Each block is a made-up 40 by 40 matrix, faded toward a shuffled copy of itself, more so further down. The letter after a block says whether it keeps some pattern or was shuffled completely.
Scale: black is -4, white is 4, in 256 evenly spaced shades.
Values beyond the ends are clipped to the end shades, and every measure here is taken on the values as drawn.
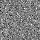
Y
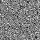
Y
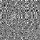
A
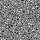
Y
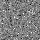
Y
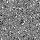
Y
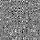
A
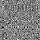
A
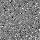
Y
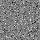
Y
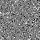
Y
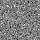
Y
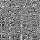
A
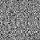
A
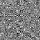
A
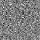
A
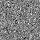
Y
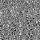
A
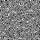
Y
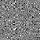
A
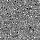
Y
